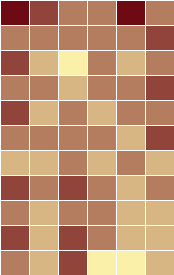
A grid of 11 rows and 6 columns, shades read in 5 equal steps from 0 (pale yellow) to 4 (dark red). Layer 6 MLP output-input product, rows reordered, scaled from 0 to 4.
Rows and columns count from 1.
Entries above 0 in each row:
6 6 5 6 6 6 6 6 6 6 4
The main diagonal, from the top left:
4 2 0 2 2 3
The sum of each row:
17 13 9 12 11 12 8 13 9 11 7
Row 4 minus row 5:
-1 1 -1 1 0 1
